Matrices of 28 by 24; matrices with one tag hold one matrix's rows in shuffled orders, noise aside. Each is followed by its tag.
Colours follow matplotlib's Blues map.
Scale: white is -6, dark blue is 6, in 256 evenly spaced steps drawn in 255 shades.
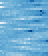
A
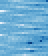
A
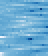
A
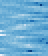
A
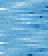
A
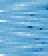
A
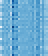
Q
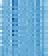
Q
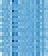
Q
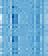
Q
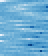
A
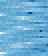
A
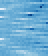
A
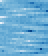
A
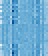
Q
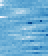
A
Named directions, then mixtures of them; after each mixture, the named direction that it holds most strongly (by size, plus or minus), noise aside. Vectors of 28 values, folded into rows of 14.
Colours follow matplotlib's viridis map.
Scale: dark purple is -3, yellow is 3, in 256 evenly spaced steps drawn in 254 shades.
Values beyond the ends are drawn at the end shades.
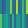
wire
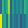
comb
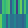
comb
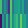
comb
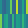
wire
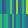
wire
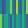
wire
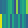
wire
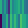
comb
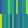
wire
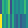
comb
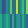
wire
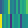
comb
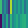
comb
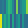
wire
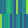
wire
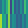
comb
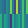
wire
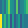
comb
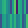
wire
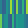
wire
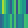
wire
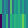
comb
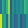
comb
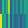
comb
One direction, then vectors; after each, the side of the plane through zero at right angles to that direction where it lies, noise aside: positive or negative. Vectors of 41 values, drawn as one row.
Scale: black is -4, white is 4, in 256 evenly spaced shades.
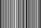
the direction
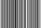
negative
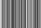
negative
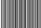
negative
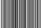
negative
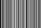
positive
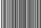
negative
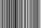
negative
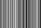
positive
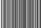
negative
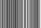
negative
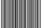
negative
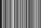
positive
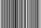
negative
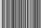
negative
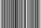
negative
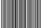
negative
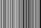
positive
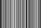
positive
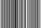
negative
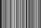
positive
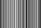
positive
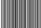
negative
